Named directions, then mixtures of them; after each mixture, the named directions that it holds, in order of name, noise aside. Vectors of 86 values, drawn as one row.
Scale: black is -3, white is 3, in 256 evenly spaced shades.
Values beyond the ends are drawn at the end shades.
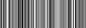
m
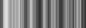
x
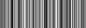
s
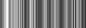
m, x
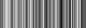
s, x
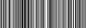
m, s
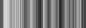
x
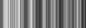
x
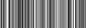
m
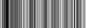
m, x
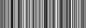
s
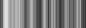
x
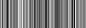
m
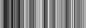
s, x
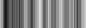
x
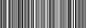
m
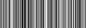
m, s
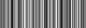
s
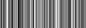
m, s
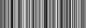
s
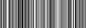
m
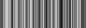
s, x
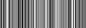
m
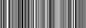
m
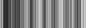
x
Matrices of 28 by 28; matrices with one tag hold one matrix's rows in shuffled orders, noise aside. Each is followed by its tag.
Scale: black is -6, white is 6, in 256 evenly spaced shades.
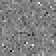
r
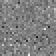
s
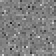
r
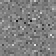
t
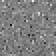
r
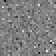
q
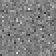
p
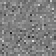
r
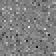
s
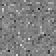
p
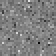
p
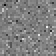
q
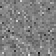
p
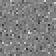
s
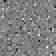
q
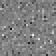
r
